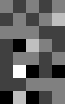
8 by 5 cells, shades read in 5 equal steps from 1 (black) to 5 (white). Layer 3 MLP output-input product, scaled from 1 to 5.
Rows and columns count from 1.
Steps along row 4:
down up down down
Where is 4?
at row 2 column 5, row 4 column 3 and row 8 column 2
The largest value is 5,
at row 6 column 2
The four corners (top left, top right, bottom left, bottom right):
3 3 1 3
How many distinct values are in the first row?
2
